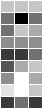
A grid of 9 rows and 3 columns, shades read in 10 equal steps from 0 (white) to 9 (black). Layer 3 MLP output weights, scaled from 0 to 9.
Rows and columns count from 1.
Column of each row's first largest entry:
1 2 1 1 1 1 1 3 1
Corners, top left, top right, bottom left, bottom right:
2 2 7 7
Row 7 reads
4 0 3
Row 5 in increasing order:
5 7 7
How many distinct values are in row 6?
3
